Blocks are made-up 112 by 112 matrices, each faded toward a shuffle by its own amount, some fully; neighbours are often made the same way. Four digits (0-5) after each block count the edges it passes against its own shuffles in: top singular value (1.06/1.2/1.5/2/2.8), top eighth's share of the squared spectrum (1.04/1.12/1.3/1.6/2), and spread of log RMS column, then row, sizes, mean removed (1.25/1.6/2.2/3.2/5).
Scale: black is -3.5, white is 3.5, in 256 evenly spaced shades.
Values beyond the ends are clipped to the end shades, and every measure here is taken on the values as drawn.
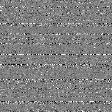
3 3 0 4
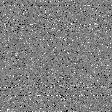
2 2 0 2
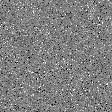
0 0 0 0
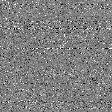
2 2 0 3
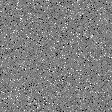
0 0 0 0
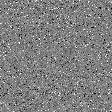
1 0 0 1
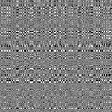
5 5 4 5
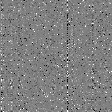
4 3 2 1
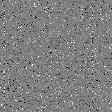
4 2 1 0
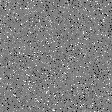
0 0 0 0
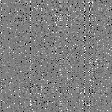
5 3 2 2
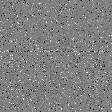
3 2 0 1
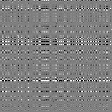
5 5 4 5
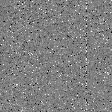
2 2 1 0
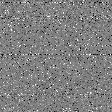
2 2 0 2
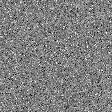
0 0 0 0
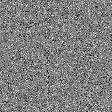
0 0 1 0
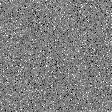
2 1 0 0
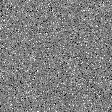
2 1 0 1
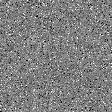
3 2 1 0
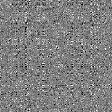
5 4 3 2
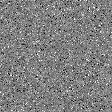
3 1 0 0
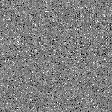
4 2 1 1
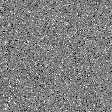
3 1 0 0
